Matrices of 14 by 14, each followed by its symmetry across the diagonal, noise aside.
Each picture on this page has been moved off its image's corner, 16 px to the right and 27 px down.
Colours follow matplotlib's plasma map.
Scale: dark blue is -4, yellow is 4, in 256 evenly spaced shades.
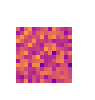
symmetric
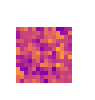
antisymmetric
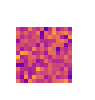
antisymmetric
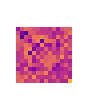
symmetric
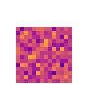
symmetric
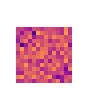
symmetric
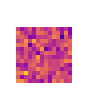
antisymmetric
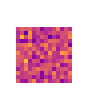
antisymmetric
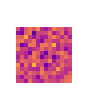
symmetric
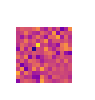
antisymmetric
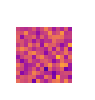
antisymmetric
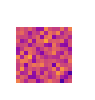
symmetric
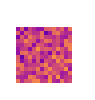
symmetric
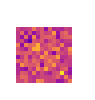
symmetric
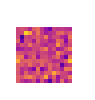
antisymmetric
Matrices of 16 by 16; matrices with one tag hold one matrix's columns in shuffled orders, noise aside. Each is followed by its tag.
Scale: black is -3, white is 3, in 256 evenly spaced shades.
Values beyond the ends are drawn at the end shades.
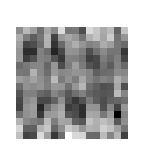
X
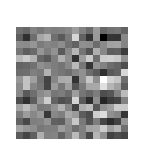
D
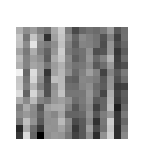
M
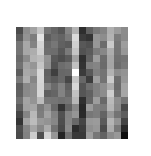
M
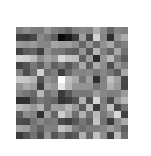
D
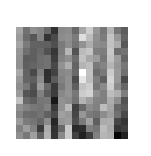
M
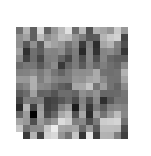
X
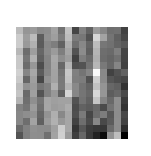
M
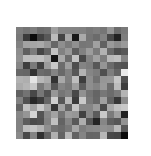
D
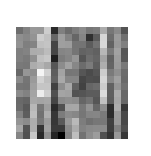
M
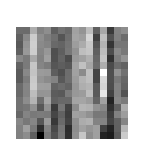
M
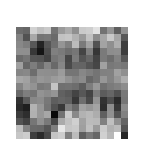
X
